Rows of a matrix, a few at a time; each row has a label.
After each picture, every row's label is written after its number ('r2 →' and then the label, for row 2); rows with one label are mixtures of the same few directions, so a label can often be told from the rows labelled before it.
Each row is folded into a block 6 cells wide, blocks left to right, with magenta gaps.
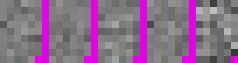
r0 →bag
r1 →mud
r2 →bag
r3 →bag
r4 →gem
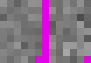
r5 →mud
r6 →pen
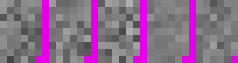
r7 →mud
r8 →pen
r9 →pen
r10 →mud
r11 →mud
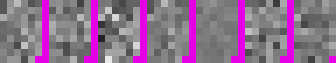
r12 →mud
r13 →pen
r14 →mud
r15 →mud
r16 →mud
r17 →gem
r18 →bag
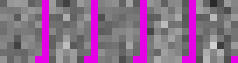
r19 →mud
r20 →mud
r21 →gem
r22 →bag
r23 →mud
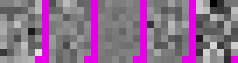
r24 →gem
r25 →mud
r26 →pen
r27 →bag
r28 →mud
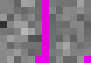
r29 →bag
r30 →pen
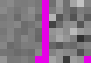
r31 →mud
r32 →bag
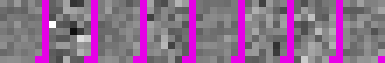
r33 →gem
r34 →bag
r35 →mud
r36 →mud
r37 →bag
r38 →gem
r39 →mud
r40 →gem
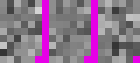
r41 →gem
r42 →gem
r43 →pen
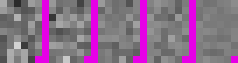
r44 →mud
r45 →bag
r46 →pen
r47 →pen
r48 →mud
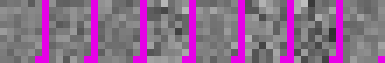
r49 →gem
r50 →pen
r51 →mud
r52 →gem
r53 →gem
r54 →mud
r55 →mud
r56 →mud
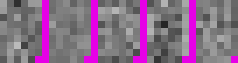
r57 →mud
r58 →bag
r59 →gem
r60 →bag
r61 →bag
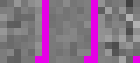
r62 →bag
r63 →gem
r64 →pen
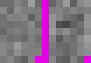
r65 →pen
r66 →bag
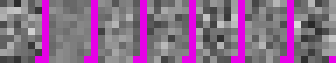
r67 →gem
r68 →mud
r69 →bag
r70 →pen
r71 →bag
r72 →mud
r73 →bag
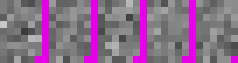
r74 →bag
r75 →pen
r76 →pen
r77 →gem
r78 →pen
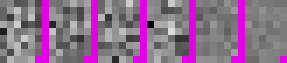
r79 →bag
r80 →bag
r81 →bag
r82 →bag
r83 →gem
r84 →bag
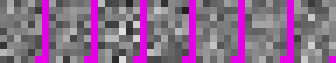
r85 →gem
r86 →pen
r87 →pen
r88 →gem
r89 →mud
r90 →bag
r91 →mud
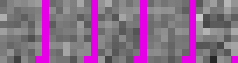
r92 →bag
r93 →pen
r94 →mud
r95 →gem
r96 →bag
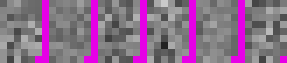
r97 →pen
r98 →pen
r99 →bag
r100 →mud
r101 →bag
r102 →pen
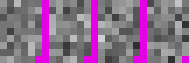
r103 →gem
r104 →pen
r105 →mud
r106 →pen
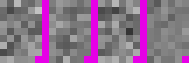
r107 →gem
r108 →pen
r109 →gem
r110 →mud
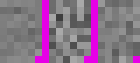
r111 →gem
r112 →bag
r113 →pen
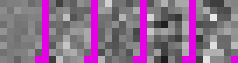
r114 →gem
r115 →mud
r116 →mud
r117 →bag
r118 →mud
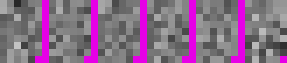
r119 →mud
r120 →gem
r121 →mud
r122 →pen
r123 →pen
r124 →pen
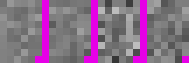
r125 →pen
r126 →gem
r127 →gem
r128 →mud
